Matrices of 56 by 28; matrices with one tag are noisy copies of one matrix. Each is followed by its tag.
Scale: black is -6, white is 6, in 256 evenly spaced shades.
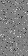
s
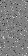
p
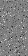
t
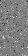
p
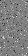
p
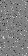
p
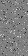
s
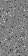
t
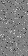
s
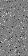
t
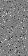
t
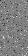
p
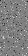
p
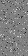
s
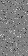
s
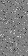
s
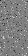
p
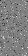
p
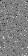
p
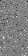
p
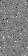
p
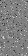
p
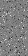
t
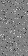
s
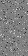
s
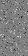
s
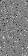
p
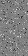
s
